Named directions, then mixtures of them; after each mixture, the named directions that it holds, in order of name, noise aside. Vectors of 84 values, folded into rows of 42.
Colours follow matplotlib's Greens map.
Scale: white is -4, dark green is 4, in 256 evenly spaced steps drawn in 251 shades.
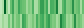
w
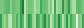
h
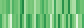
h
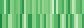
h, w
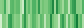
h, w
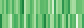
h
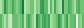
h, w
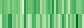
h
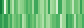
w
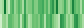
h, w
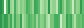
w
